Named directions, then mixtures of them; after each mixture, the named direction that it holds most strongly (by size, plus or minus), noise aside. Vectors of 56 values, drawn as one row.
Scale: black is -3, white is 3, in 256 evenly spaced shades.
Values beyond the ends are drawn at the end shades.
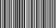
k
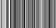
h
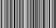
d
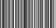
d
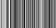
h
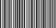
k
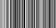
h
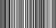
h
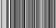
h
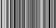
h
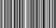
d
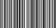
k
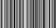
d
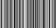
d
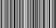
d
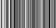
h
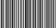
k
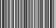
d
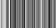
h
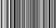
h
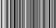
d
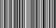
k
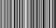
d
